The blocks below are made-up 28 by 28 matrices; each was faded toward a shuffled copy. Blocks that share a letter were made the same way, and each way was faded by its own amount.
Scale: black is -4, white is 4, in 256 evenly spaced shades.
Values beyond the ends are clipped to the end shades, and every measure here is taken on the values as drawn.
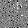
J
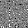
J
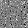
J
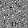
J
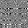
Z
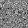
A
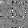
Z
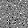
A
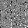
J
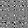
Z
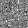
J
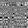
Z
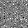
J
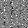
J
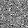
A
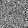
A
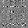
Z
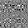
Z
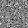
A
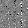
J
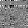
Z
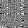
Z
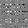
Z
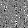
J
